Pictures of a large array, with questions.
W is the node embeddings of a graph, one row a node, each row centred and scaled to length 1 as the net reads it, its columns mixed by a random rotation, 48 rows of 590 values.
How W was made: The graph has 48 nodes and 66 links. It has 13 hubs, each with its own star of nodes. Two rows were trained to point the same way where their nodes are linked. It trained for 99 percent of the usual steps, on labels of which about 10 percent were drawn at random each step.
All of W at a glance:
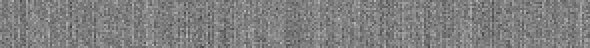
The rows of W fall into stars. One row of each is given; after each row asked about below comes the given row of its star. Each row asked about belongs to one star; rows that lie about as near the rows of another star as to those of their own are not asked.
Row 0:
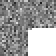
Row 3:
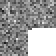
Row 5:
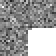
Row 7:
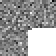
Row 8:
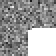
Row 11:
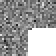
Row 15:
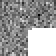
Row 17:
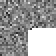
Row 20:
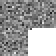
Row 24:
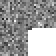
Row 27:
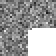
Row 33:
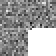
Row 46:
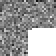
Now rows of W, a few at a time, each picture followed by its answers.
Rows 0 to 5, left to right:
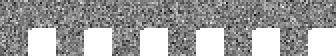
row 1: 20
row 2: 46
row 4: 0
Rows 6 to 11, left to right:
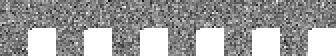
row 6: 3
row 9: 24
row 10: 20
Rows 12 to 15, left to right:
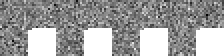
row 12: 0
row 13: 46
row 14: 27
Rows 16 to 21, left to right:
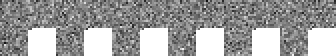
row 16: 3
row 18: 5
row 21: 33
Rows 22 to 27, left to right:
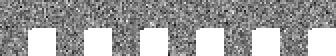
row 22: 27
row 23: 11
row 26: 46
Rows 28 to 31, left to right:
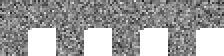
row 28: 5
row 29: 17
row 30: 8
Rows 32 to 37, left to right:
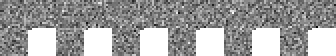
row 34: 46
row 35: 5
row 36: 5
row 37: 17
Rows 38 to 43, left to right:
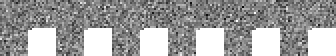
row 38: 33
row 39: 27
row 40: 11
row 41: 15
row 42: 7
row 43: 27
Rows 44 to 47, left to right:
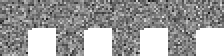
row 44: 20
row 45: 11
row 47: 11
